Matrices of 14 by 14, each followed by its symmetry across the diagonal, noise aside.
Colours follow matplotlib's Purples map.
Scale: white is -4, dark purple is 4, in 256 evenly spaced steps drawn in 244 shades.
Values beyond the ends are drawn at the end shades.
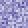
symmetric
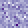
antisymmetric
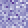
neither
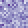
antisymmetric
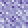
antisymmetric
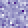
antisymmetric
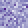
neither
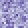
neither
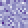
antisymmetric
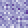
antisymmetric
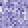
neither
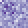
symmetric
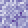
symmetric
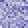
neither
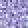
antisymmetric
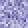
neither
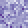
antisymmetric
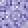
symmetric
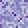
symmetric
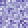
symmetric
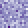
antisymmetric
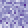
neither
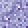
symmetric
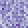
neither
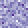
neither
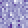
neither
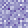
symmetric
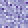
antisymmetric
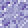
symmetric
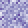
symmetric
